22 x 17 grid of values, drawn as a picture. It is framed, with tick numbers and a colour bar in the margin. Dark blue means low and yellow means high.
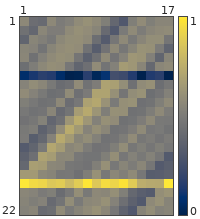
The distribution is heavy-tailed on both sides. Rows 7 and 19 differ from the rows beside them. Overall the values sit about 50% of the way up the scale.
